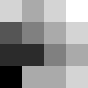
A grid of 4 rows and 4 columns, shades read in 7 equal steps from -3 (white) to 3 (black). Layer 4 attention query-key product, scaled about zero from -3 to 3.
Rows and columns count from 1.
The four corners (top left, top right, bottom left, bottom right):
-2 -3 3 -2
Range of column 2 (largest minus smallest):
3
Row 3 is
2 2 0 -1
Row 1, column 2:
-1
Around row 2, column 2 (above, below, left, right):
-1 2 1 -1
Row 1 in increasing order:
-3 -2 -2 -1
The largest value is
3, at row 4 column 1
